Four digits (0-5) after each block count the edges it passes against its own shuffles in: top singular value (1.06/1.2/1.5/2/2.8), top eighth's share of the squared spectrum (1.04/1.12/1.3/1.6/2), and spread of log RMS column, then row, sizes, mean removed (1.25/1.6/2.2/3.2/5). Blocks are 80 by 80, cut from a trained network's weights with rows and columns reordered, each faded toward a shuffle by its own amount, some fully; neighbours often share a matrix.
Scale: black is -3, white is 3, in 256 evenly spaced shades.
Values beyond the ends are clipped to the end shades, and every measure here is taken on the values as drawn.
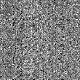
3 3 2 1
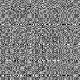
4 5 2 3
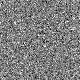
0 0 0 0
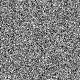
0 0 0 0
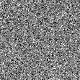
2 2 0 1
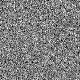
3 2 0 1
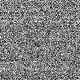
2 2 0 0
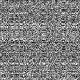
4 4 2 2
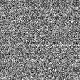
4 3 0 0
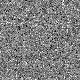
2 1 0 0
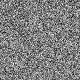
1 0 0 0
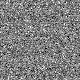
1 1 0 0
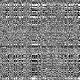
5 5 3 3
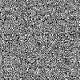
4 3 1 2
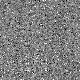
2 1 0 0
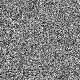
0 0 0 0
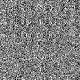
3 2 1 2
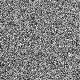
2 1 0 0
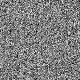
2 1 0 0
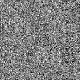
3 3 1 1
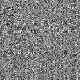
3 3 1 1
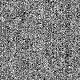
2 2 0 0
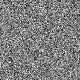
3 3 0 0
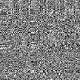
4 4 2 3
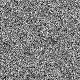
0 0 0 0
